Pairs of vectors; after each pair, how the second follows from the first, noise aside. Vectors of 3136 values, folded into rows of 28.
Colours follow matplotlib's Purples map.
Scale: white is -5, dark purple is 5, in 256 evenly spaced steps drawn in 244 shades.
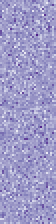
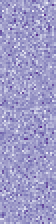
copied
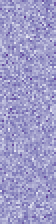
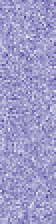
copied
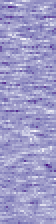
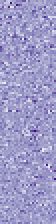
sign-scrambled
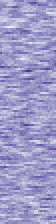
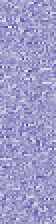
sign-scrambled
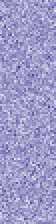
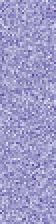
sign-scrambled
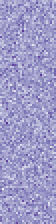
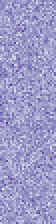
sign-scrambled
